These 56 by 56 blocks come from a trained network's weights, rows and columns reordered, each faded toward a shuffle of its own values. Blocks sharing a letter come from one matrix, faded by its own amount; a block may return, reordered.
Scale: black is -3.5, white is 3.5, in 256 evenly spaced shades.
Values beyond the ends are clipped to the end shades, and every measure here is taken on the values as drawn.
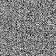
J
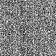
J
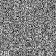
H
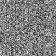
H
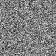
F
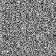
H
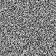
F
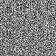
H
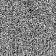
J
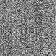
H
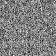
J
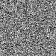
F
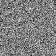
F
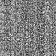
H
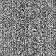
H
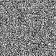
J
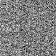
J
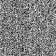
J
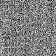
J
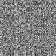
H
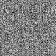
H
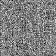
J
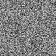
F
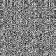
H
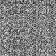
H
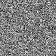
F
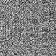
H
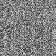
H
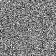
F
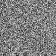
F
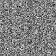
H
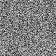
F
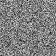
F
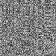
H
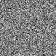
F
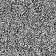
F
